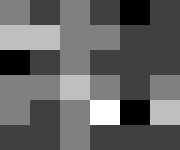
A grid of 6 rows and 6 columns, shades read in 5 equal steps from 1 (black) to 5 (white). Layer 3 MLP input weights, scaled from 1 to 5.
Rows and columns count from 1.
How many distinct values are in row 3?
3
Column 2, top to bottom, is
2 4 2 3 2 2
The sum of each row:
13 18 12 18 18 13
